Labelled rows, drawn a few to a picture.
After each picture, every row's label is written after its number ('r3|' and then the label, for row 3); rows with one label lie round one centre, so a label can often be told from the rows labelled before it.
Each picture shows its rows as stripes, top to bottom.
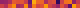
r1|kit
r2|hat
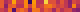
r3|hat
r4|hat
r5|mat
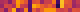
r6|kit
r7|kit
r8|hat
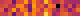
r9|mat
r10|kit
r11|hat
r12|mat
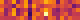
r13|hat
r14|mat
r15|hat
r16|hat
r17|kit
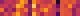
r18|kit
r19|kit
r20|mat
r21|kit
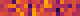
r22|mat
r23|hat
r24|kit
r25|kit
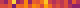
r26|hat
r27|mat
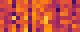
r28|mat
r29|mat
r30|kit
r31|mat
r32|hat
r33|mat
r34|hat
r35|hat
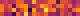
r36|kit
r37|mat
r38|hat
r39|mat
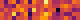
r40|hat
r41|mat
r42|kit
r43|hat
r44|mat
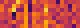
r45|kit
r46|hat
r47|hat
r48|mat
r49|mat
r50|hat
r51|mat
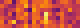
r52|mat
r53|mat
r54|kit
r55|mat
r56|mat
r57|hat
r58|mat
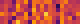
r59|mat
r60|kit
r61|kit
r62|hat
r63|mat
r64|kit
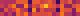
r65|kit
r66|hat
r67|kit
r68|mat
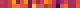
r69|hat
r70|kit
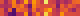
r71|hat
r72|kit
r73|mat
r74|mat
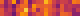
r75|hat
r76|mat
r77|mat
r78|mat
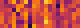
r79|hat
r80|kit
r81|mat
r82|hat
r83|hat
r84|hat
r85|hat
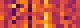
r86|mat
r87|hat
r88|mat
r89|mat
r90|hat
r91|mat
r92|hat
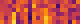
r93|mat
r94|kit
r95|mat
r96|hat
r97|hat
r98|hat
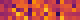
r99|kit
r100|mat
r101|hat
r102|kit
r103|mat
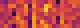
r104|kit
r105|hat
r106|mat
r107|mat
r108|kit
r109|kit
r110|mat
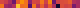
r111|mat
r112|kit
